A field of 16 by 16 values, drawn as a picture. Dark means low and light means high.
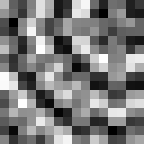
No row or column stands out. The ninth with the lowest average is the top right. The top right is the smoothest part. Concentric rings centre on the top right.
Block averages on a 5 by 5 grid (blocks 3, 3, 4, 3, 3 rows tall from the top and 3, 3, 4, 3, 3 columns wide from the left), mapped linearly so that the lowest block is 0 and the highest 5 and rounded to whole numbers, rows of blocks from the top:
15300 / 15210 / 33223 / 41344 / 04311
